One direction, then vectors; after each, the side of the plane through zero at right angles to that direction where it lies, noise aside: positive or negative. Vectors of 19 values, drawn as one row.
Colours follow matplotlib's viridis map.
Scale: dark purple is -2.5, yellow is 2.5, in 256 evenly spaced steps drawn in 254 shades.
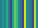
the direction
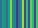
negative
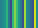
positive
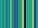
negative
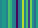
negative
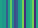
negative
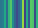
negative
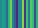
negative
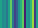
negative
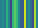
positive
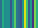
positive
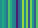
negative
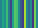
positive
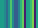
negative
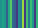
negative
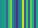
negative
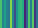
negative
